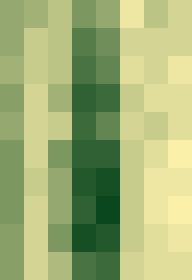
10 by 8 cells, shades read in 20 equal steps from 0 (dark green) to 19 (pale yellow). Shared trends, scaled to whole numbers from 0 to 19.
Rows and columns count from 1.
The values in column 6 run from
15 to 18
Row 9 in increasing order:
1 2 9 10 15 16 17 18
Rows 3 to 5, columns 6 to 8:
17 16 18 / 15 17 17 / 16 15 17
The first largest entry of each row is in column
6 6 8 7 8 8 7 8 8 7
